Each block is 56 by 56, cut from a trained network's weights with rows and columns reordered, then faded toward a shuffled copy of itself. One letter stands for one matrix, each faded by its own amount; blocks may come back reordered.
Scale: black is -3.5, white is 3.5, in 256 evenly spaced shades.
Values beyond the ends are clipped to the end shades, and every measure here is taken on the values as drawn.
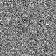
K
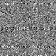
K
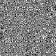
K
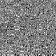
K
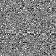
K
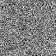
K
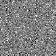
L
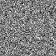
K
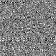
K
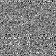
K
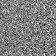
L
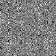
L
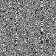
L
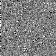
L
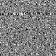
K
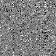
L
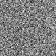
K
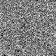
K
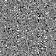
L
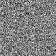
K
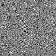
L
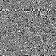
K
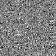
L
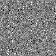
L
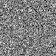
K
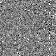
L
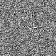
K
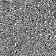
L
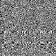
K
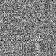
K
